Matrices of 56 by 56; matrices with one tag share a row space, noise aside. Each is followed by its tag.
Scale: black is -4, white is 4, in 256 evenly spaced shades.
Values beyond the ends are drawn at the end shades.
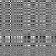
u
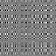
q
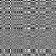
u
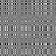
q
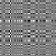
u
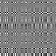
q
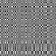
q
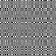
q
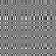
q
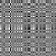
u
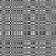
u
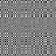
q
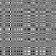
u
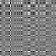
u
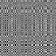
q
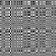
u
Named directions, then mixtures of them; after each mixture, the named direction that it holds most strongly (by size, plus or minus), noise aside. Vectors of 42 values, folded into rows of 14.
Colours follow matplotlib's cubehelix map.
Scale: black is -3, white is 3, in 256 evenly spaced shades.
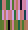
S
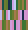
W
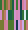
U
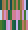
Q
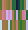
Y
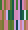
U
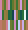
S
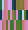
W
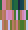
Y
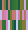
Q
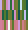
S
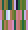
W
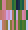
Y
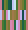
W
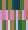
Y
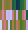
Y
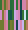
U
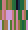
Y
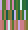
S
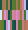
Q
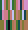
S
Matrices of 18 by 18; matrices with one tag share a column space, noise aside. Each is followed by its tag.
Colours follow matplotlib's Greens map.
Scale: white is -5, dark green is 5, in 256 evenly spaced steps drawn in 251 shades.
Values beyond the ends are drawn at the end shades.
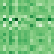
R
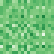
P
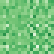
P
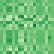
R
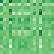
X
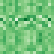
R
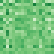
X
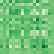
X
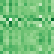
R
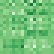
X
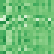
R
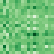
P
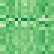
R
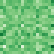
P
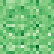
P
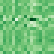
R
